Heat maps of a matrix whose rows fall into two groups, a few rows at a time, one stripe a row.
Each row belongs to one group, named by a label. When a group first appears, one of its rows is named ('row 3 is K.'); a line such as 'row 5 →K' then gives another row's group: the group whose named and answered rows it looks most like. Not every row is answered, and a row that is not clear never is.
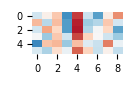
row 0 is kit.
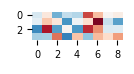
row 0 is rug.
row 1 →rug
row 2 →rug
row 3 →kit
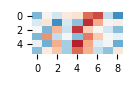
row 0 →rug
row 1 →rug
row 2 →kit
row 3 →rug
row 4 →kit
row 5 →kit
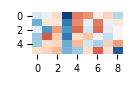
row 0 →kit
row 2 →kit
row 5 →rug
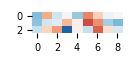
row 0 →rug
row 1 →rug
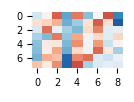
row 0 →kit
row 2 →rug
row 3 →kit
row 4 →kit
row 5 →kit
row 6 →kit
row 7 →kit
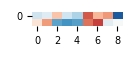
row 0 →rug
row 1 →rug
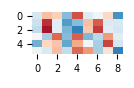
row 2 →rug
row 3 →kit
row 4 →kit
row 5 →kit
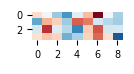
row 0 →rug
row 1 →kit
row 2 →rug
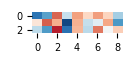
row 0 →kit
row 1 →kit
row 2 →kit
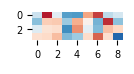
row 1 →kit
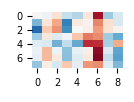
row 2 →kit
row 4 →rug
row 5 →rug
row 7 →rug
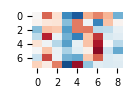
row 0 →rug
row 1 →kit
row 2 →kit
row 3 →rug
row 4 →rug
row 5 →rug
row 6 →rug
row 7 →kit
